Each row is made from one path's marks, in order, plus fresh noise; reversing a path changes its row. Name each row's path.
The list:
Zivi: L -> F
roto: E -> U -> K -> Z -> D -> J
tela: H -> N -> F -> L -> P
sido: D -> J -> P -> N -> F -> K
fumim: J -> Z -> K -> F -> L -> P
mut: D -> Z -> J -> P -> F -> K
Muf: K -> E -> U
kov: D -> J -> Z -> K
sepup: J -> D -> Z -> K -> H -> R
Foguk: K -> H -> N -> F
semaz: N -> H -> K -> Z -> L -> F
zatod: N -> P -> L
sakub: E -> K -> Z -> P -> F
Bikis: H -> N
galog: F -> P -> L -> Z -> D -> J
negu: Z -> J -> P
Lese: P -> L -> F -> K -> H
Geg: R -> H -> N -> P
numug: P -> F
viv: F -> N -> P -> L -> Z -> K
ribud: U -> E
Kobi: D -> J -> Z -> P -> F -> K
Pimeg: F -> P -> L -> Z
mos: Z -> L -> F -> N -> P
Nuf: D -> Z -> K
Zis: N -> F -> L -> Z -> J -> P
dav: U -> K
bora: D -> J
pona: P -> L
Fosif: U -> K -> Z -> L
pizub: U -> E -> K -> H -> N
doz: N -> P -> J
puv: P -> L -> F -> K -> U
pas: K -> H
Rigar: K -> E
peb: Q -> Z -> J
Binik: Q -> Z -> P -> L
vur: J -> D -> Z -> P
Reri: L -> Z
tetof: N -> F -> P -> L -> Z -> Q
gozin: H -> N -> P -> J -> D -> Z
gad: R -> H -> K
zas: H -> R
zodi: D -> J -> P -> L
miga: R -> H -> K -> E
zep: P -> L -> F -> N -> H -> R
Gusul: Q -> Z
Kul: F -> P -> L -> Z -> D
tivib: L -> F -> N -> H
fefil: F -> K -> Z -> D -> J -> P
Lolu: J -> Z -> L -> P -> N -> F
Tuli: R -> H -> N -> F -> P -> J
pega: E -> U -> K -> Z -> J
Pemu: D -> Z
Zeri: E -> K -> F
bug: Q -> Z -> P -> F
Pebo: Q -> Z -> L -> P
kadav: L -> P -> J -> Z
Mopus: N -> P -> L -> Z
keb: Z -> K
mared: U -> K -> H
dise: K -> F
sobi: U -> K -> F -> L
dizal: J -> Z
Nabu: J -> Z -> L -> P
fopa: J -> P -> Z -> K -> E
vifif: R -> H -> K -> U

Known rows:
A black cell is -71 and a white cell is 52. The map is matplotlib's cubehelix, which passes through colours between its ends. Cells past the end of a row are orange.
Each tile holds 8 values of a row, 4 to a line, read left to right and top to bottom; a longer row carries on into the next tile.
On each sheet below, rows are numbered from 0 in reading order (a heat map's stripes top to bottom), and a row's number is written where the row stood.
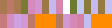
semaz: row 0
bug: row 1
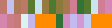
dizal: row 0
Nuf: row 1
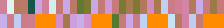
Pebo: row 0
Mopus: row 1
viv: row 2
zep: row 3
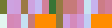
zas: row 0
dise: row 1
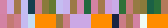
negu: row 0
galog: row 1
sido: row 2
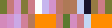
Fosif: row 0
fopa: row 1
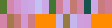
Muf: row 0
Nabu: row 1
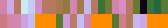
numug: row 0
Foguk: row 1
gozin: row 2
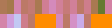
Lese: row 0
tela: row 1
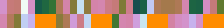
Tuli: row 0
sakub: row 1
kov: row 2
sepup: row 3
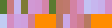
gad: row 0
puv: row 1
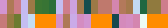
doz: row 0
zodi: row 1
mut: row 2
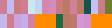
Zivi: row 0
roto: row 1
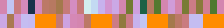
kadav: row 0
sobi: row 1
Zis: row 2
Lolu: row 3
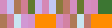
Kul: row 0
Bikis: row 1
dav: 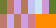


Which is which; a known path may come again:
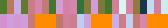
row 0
pas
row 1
bora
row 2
Binik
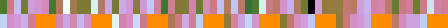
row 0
gad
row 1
Gusul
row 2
zas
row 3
fumim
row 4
Pemu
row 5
vur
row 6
Zeri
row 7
keb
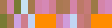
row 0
sakub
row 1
Lese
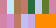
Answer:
peb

